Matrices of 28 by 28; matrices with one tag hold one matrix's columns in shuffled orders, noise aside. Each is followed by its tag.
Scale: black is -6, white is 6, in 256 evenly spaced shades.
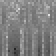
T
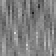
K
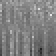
T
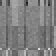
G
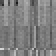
G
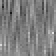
K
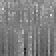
T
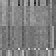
G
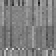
G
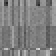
G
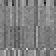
G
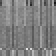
G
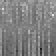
T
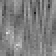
K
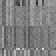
G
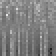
T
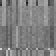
G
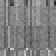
G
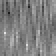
K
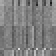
G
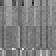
G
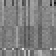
G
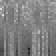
T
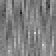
K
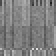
G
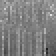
T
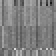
G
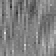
K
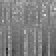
T
